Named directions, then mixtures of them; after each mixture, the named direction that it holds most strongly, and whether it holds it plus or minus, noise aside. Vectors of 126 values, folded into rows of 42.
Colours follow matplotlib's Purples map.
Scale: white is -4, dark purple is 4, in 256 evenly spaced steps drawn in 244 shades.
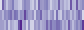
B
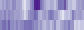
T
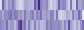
B, plus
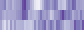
T, minus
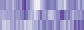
T, minus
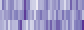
B, plus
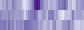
T, plus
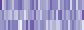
B, minus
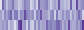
B, plus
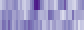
T, plus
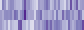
B, plus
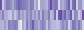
B, minus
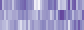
T, minus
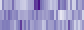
T, plus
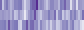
B, minus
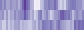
T, minus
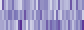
B, plus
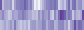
T, minus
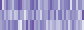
B, minus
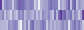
B, minus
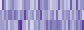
B, plus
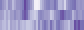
T, minus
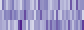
B, plus
